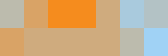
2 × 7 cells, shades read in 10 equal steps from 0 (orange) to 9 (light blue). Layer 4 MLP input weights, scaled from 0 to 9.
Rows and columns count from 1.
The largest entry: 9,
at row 2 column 7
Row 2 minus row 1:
-3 1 4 4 0 -2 2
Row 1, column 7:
7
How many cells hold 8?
1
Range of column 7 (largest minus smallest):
2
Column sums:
9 7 4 4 8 14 16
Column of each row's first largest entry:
6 7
